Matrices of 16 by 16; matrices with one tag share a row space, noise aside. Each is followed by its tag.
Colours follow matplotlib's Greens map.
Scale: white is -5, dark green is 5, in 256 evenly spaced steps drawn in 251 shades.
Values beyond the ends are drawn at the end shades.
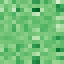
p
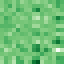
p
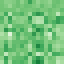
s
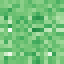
s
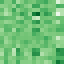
p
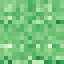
s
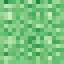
s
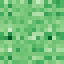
s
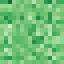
s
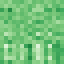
s
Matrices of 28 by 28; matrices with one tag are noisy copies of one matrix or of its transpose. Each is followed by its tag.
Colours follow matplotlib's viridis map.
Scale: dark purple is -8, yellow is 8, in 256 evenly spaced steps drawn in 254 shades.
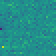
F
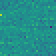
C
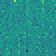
C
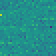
C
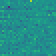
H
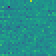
H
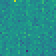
C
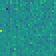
H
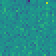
F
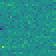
F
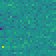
F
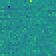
H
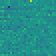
H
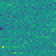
F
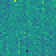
C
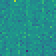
C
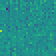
H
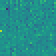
H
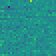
H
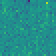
F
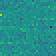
C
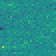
F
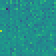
H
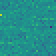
C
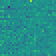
H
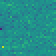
F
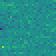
F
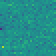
F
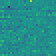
H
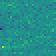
F
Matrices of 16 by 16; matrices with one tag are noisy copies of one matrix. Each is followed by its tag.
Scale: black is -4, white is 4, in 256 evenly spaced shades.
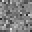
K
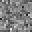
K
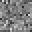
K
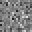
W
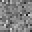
K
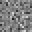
W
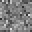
K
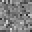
K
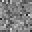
K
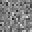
W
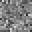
K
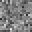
K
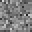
K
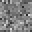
K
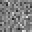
W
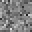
K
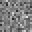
W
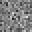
W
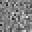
W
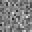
W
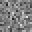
W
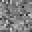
K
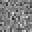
W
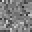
K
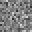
W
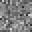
K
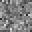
K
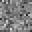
K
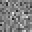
W
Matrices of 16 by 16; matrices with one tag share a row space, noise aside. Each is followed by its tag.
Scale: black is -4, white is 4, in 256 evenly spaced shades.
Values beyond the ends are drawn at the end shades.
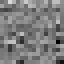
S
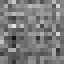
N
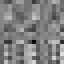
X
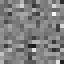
X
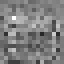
N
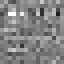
N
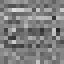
N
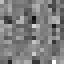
X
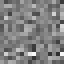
X
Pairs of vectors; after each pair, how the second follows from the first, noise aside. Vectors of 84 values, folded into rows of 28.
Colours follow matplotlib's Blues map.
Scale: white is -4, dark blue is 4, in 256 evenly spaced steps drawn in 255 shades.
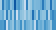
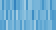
shrunk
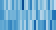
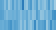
shrunk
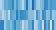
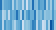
sign-scrambled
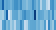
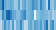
sign-scrambled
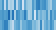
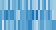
wrapped around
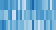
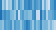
wrapped around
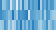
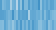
shrunk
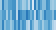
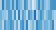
sign-scrambled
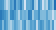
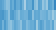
shrunk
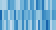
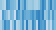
sign-scrambled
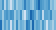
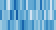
wrapped around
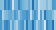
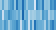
wrapped around
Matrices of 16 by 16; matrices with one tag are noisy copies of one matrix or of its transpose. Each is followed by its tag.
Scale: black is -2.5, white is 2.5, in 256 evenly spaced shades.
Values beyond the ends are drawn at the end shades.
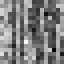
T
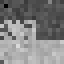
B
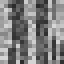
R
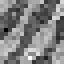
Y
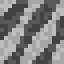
Y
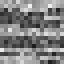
R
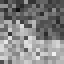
B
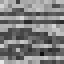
T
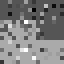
B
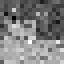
B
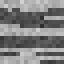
R
